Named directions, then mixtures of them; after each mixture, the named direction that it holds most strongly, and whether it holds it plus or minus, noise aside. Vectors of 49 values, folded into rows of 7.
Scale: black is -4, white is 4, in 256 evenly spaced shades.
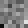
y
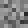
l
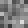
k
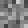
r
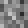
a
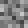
a, minus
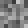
r, plus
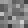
k, plus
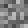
r, plus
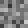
y, plus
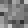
k, minus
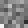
y, minus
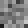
y, plus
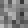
a, plus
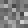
l, minus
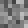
r, plus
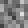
a, minus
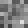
k, plus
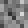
a, minus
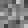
r, plus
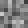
k, plus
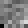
y, plus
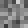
r, plus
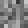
r, minus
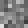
y, minus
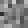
r, minus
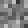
r, minus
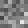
l, minus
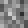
a, plus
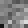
y, plus
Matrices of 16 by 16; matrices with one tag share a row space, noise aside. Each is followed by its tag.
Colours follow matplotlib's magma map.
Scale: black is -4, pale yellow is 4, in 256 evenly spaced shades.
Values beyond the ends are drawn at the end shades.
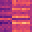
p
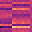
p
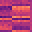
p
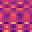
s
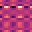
s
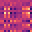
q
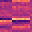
p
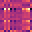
q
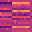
p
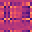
q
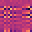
q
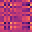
q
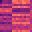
p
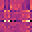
q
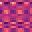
s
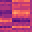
p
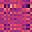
q
